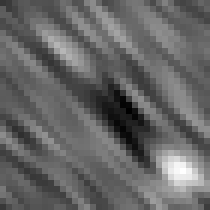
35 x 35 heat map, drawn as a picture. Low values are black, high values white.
Ninth with the highest average: bottom right. Bumps: one, in the bottom right. Ninth with the lowest average: centre. Grain: diagonal, down to the right. Lone odd cells: none.
